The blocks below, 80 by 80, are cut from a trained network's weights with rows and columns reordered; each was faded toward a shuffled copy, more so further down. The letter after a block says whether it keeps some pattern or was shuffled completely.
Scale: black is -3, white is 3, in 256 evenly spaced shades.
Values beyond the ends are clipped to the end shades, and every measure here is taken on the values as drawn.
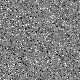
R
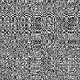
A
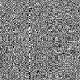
A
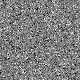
R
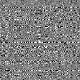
A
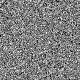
R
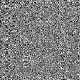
A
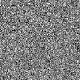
A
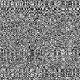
A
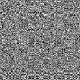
A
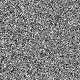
R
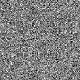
A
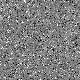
R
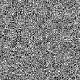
A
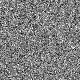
R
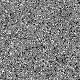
R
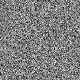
A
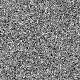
R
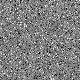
R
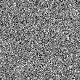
R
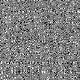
A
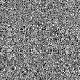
A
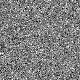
R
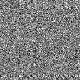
A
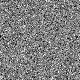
R
